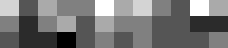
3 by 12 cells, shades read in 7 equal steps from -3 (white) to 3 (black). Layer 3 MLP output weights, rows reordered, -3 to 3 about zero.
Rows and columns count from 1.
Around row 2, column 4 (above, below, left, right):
0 3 0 1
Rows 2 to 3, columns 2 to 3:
2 0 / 2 2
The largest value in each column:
1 2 2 3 1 0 1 0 1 1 2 2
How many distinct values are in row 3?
4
